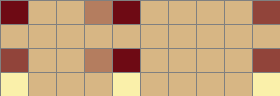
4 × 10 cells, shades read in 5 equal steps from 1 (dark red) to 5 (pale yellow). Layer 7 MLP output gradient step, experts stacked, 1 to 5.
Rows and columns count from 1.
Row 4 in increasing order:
4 4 4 4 4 4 4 5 5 5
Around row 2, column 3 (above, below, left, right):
4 4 4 4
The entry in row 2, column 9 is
4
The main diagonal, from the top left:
1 4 4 4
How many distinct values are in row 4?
2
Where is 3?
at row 1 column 4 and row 3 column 4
